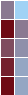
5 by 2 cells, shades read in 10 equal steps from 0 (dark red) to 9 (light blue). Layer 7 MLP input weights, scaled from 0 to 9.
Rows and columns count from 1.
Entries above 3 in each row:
2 1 1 1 1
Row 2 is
0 5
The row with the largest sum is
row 1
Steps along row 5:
up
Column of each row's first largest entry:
2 2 2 2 2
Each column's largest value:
5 9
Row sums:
14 5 9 8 7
